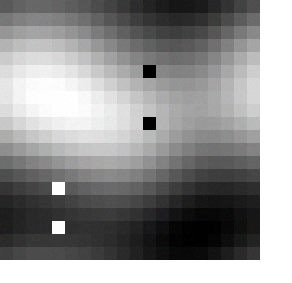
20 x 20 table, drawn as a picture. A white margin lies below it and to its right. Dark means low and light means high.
Average level on the scale: 50%. Ninth with the highest average: middle left. Ninth with the lowest average: bottom right. Lone odd cells: 4, 2 higher and 2 lower than their neighbours.
